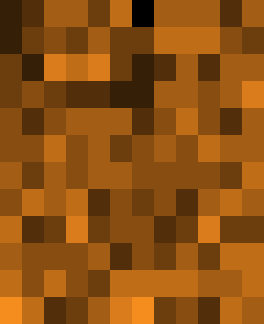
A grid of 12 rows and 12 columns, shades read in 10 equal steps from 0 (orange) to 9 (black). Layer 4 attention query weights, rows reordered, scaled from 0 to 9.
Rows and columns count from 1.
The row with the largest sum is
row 4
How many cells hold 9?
1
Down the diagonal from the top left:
7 5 1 6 3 5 4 4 5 5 3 3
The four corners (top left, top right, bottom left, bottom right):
7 3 0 3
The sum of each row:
53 49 49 54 48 41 44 44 49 45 33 37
